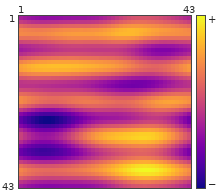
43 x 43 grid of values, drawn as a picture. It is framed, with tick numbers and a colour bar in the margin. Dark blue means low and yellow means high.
Stripes running across repeat 5 times from top to bottom. The histogram is bell-shaped. The ninth with the highest average is the bottom right.
